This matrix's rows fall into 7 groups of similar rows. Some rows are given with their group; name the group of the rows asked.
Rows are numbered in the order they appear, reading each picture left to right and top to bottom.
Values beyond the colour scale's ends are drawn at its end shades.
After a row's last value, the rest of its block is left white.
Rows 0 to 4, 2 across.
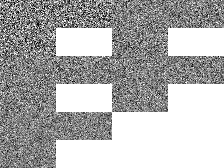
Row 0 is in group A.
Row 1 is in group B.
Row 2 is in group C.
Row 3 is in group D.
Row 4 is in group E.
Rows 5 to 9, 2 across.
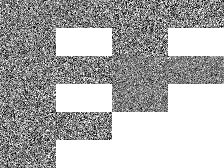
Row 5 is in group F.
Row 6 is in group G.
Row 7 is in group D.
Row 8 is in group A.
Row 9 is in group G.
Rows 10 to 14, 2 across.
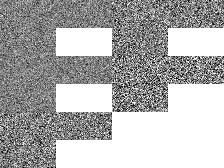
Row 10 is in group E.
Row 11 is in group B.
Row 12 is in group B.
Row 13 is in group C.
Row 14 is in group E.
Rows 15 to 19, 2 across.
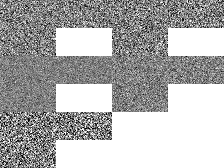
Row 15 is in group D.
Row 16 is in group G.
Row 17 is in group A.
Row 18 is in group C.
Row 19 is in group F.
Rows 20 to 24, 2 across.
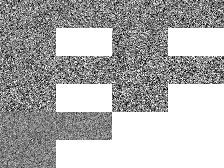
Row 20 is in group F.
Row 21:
E
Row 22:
C
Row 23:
C
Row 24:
G
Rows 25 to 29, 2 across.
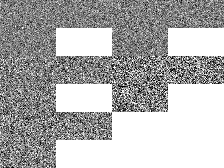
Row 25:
A
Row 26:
A
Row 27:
D
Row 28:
C
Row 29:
D
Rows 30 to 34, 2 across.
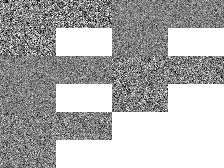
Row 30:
D
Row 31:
B
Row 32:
B
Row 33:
E
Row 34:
D
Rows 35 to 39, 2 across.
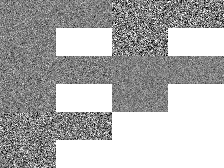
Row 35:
C
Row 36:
A
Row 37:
A
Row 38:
G
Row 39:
E
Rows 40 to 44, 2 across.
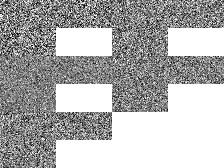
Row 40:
E
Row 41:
C
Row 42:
F
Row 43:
D
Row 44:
D
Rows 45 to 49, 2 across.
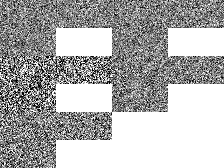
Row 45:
G
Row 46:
G
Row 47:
G
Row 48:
E
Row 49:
C
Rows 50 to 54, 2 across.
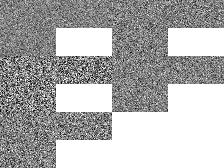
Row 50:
F
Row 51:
A
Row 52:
B
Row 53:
D
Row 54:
C
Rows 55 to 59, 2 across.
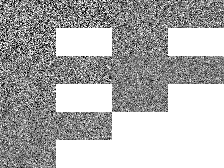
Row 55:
B
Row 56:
A
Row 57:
E
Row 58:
A
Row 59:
G
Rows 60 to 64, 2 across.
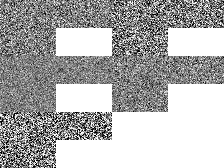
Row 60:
F
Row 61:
E
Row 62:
C
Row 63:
G
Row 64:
B
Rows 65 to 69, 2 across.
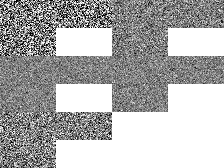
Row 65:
B
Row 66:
E
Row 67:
F
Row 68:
C
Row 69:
E
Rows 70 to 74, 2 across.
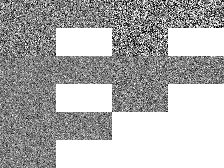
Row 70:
D
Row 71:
G
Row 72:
F
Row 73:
A
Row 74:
D
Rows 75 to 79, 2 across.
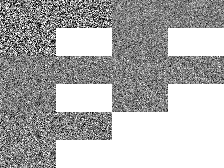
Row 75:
A
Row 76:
B
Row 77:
A
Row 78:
D
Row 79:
A
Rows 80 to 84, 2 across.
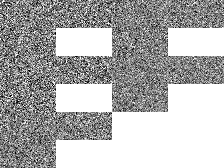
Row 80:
E
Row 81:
C
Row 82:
B
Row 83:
C
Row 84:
G
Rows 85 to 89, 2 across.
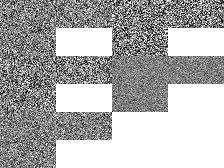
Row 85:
G
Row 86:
E
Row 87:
G
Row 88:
B
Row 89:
C
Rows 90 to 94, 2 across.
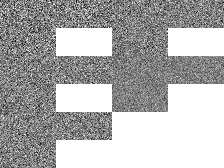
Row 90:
G
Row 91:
E
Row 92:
F
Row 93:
F
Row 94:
D
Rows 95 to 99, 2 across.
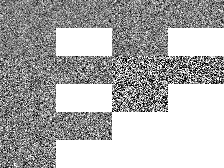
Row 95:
E
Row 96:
E
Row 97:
B
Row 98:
A
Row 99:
E
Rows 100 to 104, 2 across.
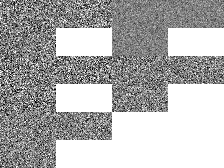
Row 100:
G
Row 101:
D
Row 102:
E
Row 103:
F
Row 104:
F
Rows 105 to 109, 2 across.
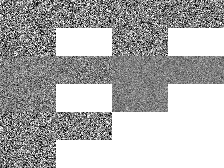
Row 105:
E
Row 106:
A
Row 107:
B
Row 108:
E
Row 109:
E
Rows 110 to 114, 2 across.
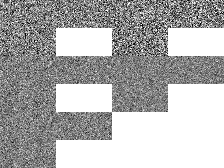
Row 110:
D
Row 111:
B
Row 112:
E
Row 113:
A
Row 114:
E
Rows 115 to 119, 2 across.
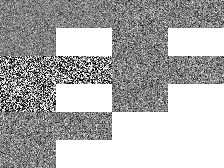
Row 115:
C
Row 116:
B
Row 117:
F
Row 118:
G
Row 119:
D
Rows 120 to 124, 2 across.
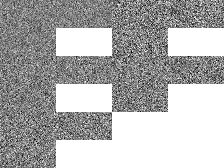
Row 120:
G
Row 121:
F
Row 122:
G
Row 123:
B
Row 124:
F
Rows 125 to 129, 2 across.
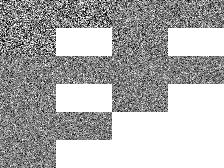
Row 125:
B
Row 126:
B
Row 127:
D
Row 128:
B
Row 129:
A
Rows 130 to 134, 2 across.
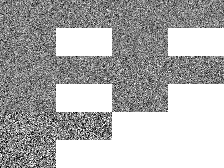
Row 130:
E
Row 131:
G
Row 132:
B
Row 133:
A
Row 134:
B
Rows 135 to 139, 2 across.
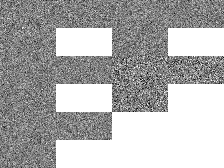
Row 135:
A
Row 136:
B
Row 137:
E
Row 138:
G
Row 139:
G
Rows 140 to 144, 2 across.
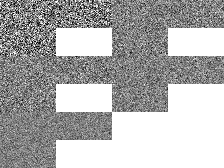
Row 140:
A
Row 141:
F
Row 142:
B
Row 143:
C
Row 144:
E
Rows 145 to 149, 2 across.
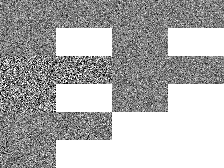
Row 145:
B
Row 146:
F
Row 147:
A
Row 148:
A
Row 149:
B
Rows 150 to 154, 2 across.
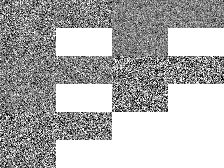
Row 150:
E
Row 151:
D
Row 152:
F
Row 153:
D
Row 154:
F
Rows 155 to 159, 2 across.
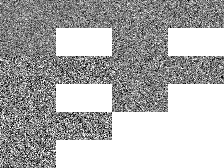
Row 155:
B
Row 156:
B
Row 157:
B
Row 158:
E
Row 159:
D
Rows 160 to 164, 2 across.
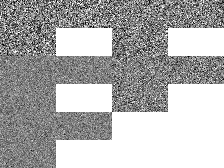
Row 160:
G
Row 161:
E
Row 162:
F
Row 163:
B
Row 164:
C
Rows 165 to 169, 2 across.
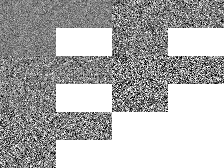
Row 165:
E
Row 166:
E
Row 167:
D
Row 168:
A
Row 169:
A
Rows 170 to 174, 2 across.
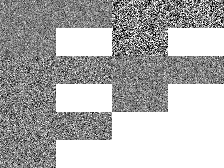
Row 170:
D
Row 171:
E
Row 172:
E
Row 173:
D
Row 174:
A
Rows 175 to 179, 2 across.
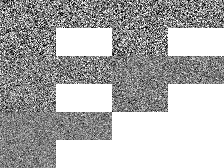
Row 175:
C
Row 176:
F
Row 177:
F
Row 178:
B
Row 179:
C
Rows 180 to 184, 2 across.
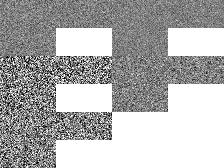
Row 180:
B
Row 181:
F
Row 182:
C
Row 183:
C
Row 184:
D
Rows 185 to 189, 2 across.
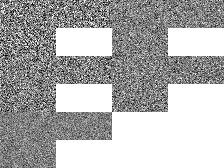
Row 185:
D
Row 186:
D
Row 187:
E
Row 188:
B
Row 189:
E
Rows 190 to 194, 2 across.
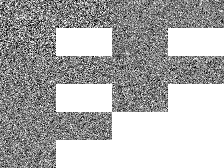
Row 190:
B
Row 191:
E
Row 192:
A
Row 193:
C
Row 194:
A
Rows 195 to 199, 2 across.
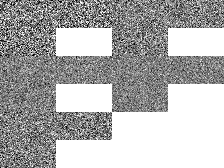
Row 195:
B
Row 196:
B
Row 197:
G
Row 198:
F
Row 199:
B
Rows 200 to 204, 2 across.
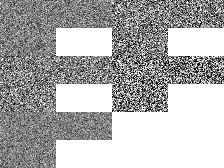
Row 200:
A
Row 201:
B
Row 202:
C
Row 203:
B
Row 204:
F
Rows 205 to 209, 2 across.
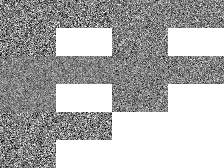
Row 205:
B
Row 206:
F
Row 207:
D
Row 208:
G
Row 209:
E
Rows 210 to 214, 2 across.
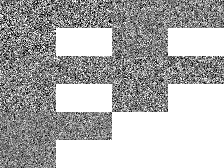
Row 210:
E
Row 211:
D
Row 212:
F
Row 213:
D
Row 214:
G
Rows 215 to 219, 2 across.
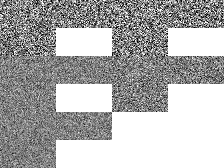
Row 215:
E
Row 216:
A
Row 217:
D
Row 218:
B
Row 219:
G
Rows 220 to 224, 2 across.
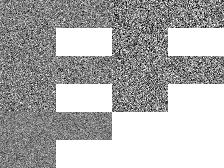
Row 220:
C
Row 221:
G
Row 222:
C
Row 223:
F
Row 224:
B
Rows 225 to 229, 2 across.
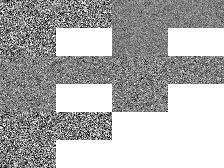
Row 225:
C
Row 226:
E
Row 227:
A
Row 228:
A
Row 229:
E
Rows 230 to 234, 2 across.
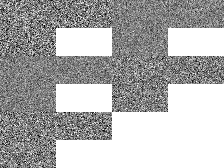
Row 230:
B
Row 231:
G
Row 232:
B
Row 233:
B
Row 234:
A
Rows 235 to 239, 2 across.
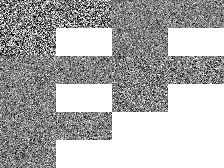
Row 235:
F
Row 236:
C
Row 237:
C
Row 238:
C
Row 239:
G
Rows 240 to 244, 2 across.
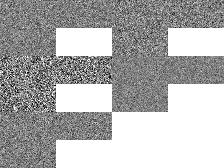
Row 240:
A
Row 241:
C
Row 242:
E
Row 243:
A
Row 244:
A
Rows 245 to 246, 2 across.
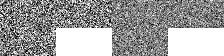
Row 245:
E
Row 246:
A
